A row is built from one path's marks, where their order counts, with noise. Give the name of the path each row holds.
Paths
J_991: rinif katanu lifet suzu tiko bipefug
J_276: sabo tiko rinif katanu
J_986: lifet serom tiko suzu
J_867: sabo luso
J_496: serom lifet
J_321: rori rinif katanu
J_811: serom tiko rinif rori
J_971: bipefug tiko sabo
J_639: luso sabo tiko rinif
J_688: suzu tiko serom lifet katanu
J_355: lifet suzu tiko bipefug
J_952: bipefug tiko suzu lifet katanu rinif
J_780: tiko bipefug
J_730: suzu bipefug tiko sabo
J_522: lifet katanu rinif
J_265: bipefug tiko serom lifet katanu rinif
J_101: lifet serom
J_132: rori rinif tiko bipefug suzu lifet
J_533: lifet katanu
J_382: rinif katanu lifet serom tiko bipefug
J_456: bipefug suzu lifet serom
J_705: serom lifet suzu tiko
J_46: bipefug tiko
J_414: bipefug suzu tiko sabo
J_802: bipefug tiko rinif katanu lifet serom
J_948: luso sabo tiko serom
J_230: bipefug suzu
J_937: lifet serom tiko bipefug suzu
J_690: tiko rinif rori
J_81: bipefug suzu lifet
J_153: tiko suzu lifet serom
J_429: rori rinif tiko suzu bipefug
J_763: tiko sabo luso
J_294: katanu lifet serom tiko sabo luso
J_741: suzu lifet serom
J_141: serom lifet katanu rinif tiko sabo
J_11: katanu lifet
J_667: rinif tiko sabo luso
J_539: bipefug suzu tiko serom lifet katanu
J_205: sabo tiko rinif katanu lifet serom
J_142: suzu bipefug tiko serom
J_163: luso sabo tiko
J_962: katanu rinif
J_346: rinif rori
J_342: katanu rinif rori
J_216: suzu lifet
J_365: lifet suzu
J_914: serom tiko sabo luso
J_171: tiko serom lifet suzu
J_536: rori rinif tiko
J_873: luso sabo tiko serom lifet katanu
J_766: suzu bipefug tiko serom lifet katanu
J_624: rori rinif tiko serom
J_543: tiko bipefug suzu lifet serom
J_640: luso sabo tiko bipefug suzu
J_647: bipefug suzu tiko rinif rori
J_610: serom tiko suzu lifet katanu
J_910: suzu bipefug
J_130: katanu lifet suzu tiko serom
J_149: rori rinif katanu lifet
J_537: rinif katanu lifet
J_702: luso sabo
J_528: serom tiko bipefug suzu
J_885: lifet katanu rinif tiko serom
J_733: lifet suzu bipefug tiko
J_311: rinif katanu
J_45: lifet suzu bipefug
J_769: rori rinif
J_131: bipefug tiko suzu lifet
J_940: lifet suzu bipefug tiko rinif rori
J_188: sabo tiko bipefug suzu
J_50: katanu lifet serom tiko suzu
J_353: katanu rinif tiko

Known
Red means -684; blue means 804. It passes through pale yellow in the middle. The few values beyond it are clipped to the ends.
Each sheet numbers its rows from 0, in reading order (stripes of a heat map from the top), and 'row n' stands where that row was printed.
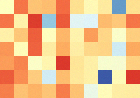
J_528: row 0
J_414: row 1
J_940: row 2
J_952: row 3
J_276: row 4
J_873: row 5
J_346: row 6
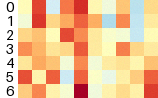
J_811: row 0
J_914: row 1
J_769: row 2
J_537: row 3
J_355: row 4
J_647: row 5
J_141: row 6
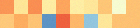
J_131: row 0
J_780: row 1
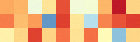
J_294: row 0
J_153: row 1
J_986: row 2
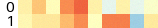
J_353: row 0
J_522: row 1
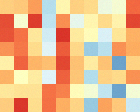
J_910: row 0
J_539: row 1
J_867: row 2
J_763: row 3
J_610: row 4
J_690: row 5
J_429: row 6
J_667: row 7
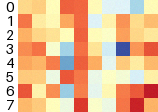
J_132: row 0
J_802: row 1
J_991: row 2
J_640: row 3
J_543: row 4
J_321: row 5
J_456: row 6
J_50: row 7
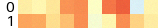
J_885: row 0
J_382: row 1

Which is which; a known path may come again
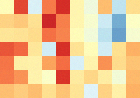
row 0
J_811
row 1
J_536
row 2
J_429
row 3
J_867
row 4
J_802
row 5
J_205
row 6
J_971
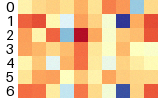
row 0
J_533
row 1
J_639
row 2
J_171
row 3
J_311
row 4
J_962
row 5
J_733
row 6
J_163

